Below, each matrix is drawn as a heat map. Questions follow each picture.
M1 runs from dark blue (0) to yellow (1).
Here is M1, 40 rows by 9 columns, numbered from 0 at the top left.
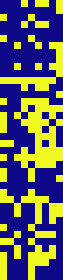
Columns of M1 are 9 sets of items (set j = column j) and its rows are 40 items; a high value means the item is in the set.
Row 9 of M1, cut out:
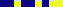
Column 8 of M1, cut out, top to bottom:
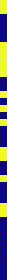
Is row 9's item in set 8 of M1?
yes
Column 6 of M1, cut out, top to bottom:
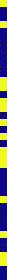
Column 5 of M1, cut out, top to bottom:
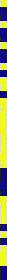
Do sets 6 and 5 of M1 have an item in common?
yes
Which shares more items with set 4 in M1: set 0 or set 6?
set 0
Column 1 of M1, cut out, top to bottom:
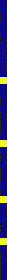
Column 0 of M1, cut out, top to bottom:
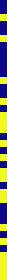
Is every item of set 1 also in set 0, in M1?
yes
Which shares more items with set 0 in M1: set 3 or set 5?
set 5
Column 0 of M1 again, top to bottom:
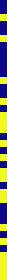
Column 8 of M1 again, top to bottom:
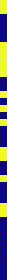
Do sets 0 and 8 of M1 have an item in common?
yes
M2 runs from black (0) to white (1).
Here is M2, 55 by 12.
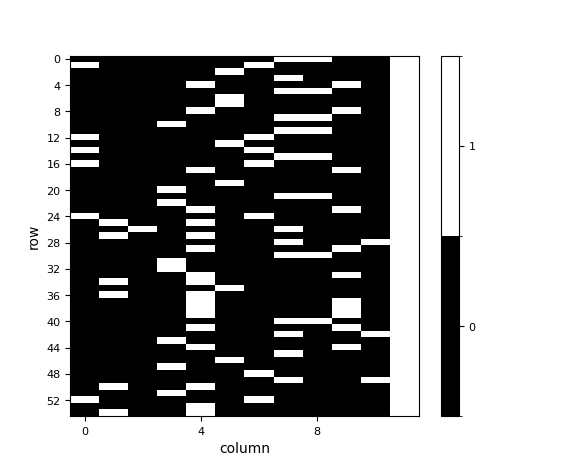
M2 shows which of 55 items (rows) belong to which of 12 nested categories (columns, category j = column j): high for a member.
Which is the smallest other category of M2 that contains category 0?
6
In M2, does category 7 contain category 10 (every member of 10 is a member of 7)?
yes
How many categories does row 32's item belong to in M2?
2
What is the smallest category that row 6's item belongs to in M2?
5
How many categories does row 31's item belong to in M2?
2
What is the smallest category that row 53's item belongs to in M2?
4
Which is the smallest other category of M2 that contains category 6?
11
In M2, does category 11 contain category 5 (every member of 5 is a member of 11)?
yes
